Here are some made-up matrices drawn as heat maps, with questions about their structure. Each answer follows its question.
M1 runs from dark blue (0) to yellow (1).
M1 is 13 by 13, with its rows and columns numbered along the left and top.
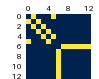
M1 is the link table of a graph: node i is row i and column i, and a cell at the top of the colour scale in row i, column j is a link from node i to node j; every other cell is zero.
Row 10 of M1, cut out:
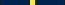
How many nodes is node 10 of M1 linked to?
1
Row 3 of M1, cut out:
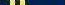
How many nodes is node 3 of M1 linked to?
2
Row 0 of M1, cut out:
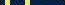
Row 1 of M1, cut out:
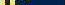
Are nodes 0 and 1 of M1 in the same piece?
yes
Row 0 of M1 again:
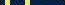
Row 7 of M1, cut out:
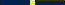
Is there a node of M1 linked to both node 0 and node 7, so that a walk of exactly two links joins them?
no
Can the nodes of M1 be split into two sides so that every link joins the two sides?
yes
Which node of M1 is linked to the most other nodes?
node 6
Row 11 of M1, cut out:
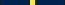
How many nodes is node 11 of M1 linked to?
1
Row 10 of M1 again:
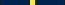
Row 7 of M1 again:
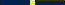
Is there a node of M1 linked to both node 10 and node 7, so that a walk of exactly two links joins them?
yes
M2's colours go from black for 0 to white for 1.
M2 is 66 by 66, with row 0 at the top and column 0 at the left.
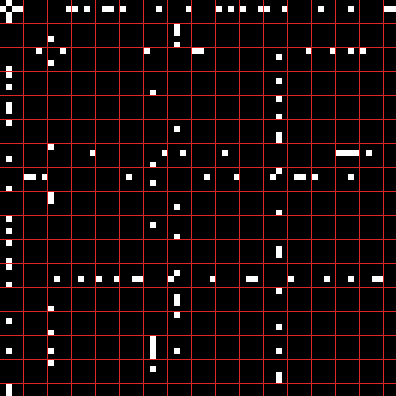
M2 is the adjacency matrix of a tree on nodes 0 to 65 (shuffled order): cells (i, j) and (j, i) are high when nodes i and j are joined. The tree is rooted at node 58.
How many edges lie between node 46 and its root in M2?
1
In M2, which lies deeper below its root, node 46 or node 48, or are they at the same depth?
node 48
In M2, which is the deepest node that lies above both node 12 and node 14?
1
